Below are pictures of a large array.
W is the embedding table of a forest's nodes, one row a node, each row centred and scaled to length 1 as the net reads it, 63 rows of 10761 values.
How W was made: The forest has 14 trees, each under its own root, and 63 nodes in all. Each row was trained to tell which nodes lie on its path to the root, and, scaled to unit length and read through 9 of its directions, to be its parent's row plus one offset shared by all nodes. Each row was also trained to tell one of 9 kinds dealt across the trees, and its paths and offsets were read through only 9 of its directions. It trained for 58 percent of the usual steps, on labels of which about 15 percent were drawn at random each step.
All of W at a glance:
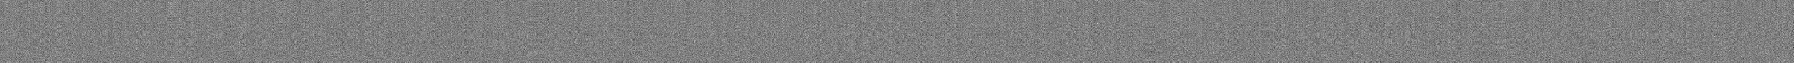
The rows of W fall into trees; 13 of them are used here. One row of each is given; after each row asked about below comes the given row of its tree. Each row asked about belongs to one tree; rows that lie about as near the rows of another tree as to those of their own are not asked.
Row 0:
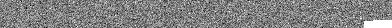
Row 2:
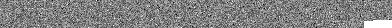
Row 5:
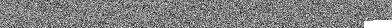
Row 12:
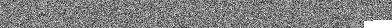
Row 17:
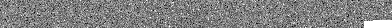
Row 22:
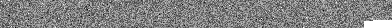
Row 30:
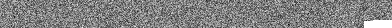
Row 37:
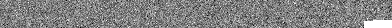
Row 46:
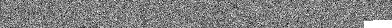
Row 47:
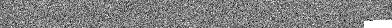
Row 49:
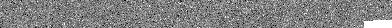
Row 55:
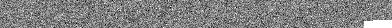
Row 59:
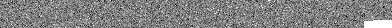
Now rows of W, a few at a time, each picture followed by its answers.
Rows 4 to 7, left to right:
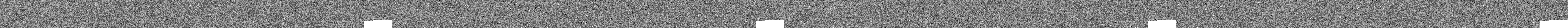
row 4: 59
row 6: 59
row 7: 46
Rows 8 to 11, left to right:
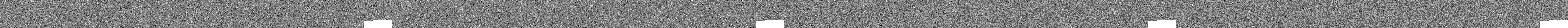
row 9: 17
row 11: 2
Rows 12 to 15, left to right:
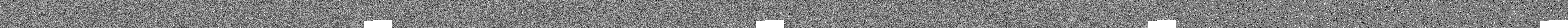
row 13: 55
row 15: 5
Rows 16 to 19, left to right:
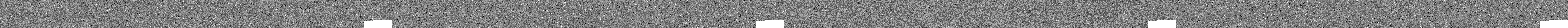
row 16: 47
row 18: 30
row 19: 12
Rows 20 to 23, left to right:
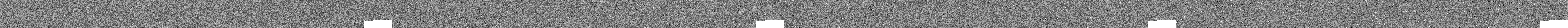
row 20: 30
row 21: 47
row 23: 0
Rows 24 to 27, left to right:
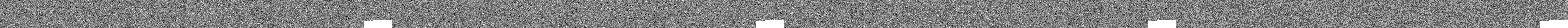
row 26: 55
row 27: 30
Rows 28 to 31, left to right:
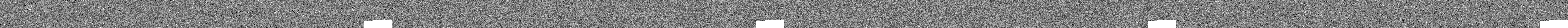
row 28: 47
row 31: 12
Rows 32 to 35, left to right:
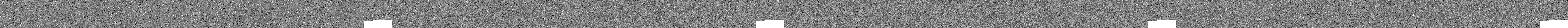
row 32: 49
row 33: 37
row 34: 37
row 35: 37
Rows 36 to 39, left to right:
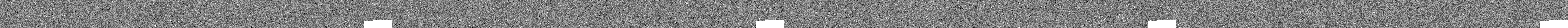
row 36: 55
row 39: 2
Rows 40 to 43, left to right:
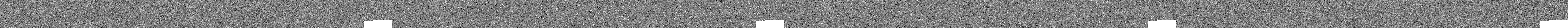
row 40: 2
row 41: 12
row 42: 12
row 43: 17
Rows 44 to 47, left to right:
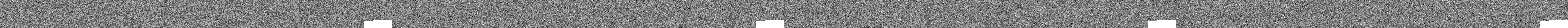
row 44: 30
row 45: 2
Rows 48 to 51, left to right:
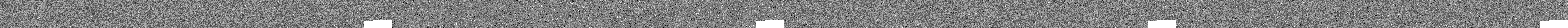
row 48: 12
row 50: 46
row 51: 30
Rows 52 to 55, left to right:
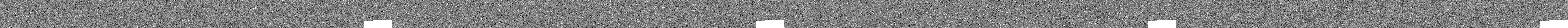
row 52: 17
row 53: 17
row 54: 37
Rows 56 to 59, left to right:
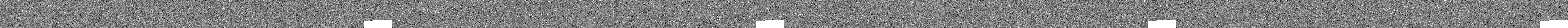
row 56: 37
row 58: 5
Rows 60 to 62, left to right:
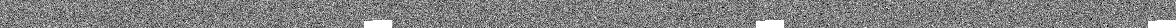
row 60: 47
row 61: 55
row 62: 55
